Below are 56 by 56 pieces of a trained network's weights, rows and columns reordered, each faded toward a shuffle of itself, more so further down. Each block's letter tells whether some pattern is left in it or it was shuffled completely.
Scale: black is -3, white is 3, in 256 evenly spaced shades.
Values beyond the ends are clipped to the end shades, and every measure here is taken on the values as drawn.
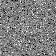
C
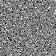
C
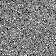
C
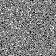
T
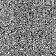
T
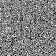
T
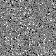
T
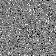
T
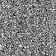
T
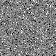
C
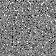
T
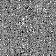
T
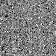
T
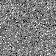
C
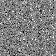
C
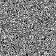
T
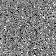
T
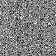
T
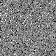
C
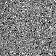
T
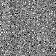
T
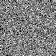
T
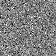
C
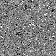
C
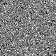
C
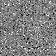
T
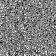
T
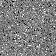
C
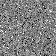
C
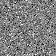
C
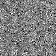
T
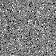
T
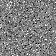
C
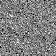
C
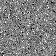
C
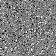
T
